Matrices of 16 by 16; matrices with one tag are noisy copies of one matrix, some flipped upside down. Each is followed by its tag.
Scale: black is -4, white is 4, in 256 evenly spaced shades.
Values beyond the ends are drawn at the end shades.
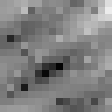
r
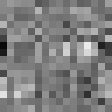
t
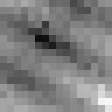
r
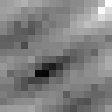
r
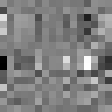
t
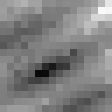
r
